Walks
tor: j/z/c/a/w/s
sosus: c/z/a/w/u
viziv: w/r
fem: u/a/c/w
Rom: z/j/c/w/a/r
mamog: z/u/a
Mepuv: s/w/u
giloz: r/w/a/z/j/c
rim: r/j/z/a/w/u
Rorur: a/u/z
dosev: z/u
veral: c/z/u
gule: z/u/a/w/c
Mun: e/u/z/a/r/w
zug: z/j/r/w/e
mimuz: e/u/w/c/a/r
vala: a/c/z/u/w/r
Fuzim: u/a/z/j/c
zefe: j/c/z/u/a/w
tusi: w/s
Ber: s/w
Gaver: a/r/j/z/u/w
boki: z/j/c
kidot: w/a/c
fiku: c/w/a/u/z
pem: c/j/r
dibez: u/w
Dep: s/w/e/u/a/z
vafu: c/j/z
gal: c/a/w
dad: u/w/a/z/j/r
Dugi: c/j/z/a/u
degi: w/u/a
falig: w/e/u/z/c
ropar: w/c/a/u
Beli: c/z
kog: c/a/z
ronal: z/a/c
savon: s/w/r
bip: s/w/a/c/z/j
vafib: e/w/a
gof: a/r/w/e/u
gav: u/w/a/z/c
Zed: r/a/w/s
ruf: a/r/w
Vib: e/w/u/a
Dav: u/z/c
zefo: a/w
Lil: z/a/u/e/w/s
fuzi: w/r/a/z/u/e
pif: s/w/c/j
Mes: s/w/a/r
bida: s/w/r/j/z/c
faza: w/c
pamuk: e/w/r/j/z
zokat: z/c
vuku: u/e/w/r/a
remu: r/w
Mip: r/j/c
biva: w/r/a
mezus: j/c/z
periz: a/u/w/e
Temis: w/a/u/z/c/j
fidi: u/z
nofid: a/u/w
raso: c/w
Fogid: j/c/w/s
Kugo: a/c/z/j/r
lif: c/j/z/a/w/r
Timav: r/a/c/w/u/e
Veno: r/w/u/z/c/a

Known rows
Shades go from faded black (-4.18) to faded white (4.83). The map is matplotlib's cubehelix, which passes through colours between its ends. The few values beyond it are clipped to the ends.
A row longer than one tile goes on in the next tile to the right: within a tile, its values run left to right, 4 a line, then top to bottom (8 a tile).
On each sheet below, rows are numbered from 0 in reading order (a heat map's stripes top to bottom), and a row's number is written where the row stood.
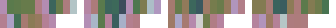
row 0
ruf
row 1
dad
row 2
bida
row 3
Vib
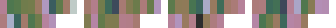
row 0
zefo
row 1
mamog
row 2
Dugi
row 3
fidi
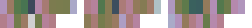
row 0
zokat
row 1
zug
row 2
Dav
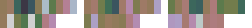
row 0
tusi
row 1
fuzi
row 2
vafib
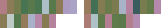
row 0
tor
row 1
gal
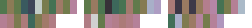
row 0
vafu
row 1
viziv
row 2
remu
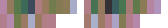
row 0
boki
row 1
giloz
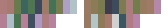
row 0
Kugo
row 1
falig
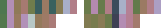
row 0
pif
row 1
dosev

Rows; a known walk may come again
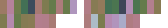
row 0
mamog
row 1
mimuz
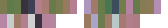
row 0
faza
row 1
gule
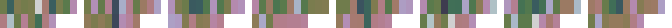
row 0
raso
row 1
dosev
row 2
Fuzim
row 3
Mun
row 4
rim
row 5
Zed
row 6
Lil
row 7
fuzi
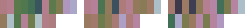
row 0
Rom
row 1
zug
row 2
remu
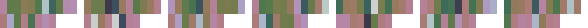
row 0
fem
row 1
kidot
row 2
ronal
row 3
zefo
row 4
veral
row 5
vala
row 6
Mepuv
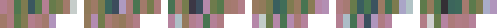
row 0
periz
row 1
fiku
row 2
biva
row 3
lif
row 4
Kugo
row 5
viziv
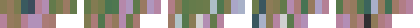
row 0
pamuk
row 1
mezus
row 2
Fogid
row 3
Ber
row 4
Dugi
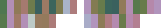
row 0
pif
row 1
Dav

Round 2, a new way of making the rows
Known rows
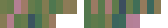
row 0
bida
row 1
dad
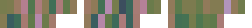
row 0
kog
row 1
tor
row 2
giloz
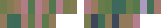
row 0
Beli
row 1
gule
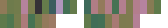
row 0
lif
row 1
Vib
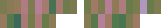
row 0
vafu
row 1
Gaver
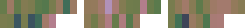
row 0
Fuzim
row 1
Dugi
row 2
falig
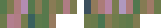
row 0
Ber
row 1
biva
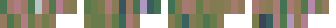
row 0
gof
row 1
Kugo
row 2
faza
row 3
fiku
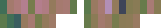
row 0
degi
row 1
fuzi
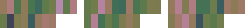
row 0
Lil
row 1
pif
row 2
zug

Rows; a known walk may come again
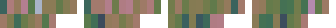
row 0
pamuk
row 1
degi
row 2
Fuzim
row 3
zokat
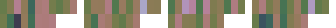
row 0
Dep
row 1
nofid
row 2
Mepuv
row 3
mamog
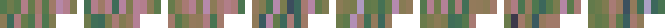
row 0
Zed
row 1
Vib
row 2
rim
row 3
tor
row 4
gal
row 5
dibez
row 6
Lil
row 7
Kugo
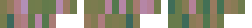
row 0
sosus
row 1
remu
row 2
viziv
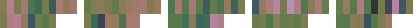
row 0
zug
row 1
falig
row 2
dad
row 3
biva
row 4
Rom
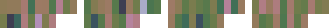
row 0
fiku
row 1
vala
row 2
boki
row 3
dosev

